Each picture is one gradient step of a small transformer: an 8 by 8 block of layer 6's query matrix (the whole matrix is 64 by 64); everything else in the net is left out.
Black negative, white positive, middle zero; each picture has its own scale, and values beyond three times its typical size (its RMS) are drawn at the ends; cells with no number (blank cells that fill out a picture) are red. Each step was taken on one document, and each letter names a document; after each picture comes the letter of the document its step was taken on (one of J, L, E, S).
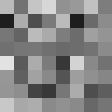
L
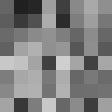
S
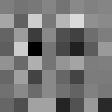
S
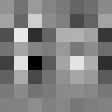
S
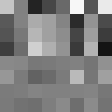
S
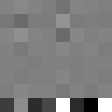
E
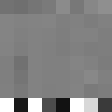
E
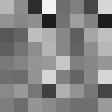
L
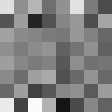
L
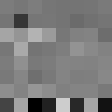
E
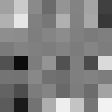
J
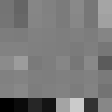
J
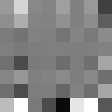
J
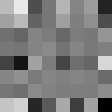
J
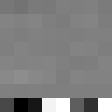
E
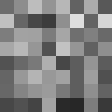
S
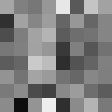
L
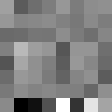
E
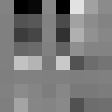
S
